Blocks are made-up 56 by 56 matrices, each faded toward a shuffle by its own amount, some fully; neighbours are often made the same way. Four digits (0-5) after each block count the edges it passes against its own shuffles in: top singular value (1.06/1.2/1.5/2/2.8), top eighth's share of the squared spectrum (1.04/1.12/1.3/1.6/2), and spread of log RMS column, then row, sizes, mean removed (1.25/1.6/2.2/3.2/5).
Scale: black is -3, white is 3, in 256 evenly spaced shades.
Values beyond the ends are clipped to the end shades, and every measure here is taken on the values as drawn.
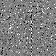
3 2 1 0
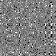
4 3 2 1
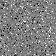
0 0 0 0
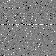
3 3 0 1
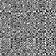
4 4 2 2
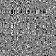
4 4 2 1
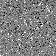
1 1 0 0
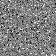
0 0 0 0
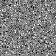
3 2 0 1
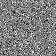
0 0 0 0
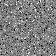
0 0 0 0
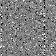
2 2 2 0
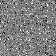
3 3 1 1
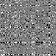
4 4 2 3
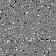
1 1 0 1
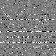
3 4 0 3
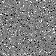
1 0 0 0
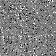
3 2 1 0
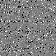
3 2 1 1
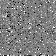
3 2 1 1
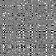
4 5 3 3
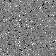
2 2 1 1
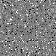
2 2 0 1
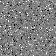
0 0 0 0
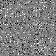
2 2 1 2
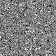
0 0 0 0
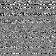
2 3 0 4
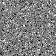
0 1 0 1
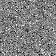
0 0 0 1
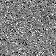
0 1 0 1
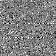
1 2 0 2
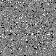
1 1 0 1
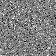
0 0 0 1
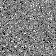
0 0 1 0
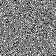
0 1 0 0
